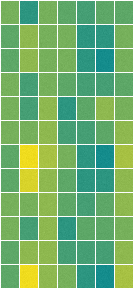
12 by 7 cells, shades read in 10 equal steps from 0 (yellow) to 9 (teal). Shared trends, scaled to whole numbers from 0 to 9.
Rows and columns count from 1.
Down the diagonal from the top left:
5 4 5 6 6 6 3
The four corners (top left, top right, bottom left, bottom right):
5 6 6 3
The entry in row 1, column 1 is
5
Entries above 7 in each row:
1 2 2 0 1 0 2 2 0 1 0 2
